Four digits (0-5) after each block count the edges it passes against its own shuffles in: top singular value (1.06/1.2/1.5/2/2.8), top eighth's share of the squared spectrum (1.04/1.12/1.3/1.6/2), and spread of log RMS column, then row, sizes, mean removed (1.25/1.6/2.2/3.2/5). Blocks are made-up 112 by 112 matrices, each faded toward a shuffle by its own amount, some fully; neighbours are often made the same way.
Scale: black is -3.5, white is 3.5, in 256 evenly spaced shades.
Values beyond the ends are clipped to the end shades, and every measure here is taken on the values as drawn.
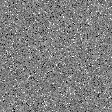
0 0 1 0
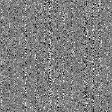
2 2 4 0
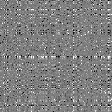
5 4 3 3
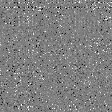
4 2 1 1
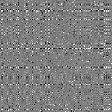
5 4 3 3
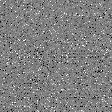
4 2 0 1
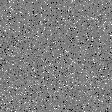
1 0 0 0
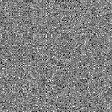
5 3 2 2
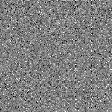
4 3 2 1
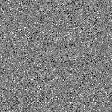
4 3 1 1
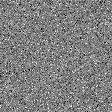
2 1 0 0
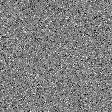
2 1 0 0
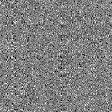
4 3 2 2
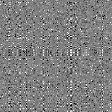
5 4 3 3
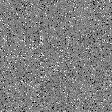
3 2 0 0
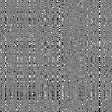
5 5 4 2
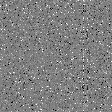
3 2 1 0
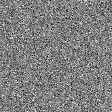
0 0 0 0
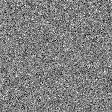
0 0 0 0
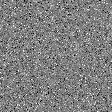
0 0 0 0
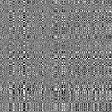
5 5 4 4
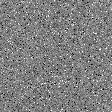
1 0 0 0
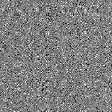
4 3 2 1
